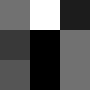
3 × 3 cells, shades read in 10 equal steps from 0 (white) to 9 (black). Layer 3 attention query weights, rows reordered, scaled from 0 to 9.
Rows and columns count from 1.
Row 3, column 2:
9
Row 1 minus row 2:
-2 -9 3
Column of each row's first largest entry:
3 2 2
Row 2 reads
7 9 5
